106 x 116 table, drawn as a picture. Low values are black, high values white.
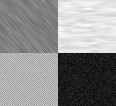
The table splits into 2 rows of 2 panels. Panel 1,1: middling, slanting down to the right, faint in contrast. Panel 1,2: very high, streaked across, faint in contrast. Panel 2,1: high, checkered. Panel 2,2: very low, fine-grained, faint in contrast.
